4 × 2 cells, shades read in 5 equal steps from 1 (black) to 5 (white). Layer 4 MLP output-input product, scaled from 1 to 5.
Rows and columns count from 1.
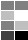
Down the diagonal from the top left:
3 5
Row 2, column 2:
5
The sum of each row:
6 9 7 3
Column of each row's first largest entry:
1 2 2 1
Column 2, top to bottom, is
3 5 4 1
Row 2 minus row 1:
1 2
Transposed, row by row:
3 4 3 2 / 3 5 4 1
